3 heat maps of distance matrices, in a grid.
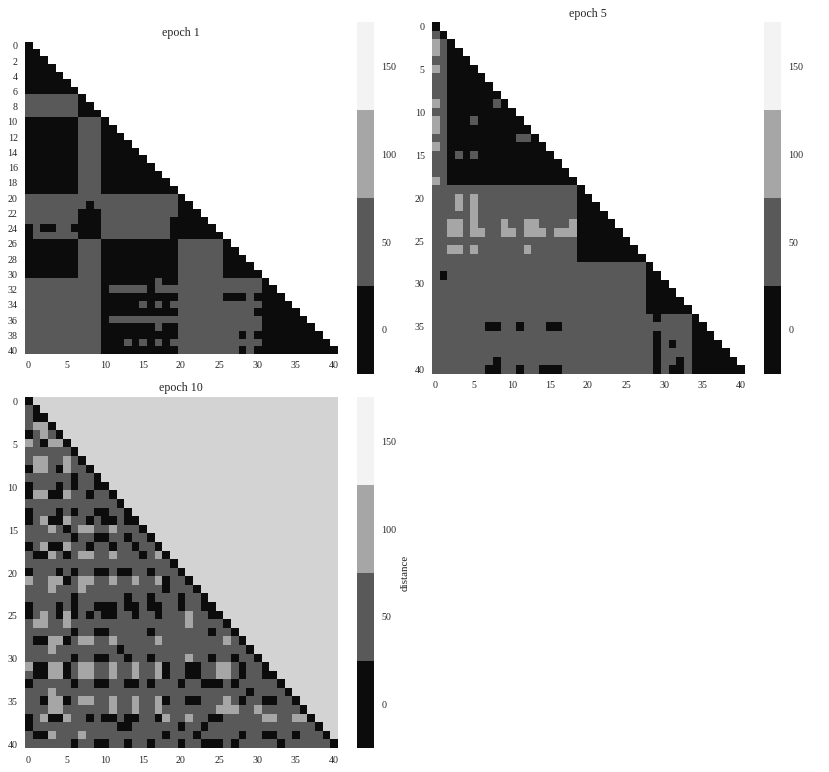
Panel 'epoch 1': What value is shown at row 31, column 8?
50
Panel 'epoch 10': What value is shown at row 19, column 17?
50
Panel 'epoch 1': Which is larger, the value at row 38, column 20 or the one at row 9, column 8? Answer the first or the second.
the first
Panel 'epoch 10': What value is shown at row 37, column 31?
100
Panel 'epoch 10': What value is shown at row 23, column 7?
50
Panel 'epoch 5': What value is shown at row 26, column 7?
50
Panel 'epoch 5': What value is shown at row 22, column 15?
50
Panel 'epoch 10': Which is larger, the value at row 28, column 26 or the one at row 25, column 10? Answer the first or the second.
the first
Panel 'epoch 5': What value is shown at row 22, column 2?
50
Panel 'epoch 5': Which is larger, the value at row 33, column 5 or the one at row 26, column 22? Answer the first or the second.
the first
